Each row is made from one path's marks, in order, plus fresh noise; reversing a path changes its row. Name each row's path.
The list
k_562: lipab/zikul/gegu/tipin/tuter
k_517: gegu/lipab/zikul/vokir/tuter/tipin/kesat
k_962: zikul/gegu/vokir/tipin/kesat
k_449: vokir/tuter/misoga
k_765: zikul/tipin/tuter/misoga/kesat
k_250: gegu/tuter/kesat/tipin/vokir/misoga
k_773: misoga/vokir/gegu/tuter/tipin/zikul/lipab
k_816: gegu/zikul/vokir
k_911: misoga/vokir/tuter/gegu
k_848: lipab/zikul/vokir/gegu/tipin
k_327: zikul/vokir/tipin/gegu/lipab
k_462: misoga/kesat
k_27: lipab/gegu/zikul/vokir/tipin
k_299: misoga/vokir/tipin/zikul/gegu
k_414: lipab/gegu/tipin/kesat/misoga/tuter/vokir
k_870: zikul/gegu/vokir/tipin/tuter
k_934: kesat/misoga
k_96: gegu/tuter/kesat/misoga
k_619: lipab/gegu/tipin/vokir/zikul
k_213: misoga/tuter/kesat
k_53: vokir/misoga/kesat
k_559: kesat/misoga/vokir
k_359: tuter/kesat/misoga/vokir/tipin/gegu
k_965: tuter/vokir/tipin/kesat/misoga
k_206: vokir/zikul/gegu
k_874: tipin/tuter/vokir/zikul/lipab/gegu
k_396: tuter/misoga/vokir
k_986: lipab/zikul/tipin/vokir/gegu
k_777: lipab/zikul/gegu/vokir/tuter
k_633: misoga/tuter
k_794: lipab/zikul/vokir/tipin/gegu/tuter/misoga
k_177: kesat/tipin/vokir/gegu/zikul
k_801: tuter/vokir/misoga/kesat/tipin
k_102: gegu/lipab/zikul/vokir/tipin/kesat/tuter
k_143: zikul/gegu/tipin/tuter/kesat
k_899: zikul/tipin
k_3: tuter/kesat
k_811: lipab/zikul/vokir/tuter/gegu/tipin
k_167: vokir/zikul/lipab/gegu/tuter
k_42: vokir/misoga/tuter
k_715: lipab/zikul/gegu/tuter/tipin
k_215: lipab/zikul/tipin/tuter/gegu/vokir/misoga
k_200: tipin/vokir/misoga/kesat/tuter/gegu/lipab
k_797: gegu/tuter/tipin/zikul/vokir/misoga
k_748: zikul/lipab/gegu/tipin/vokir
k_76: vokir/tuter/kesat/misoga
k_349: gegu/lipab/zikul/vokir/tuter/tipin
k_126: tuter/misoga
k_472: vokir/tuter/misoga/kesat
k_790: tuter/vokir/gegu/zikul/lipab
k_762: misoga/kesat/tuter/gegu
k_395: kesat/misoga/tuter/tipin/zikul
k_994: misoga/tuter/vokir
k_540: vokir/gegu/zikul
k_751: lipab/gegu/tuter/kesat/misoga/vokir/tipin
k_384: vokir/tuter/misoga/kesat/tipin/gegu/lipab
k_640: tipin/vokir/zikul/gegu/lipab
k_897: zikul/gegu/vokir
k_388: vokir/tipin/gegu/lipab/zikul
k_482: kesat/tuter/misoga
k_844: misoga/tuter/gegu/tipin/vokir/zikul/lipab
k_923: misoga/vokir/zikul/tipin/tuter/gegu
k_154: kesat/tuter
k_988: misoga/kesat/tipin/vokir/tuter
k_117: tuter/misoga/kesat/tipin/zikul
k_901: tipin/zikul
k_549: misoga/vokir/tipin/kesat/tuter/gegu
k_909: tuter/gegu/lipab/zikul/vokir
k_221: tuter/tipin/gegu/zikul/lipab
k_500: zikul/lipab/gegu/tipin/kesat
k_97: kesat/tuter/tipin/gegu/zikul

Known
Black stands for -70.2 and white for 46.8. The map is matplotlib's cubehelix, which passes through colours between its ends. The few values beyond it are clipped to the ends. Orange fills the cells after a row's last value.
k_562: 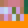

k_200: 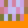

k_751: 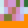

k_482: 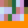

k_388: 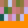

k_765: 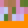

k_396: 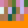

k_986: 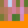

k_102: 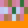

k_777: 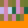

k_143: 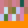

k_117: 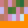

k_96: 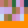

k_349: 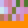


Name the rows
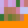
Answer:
k_748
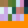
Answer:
k_633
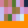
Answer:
k_934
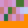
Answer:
k_962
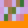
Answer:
k_517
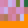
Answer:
k_811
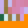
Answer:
k_773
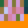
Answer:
k_762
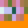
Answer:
k_988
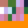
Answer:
k_42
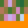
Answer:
k_97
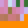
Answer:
k_848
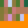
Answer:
k_299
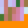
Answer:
k_27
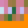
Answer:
k_414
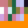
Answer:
k_449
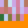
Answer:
k_327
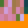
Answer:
k_923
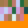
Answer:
k_154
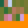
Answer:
k_206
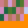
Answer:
k_619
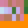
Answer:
k_870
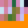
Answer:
k_215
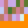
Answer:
k_899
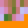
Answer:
k_53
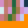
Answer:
k_797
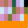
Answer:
k_794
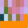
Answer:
k_844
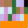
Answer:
k_126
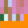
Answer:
k_221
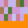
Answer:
k_500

